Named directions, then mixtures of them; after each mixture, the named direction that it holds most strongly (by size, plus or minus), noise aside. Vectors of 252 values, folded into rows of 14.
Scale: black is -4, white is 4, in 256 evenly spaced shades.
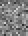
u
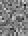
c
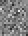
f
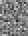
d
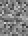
d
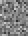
d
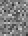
f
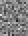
d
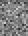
u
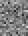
u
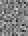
d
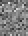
u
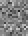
f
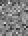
u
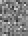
d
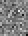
f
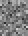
u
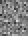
d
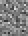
d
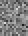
u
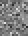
u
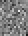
f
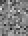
f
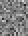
c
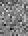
c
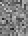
c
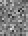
f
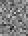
f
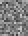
d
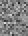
d
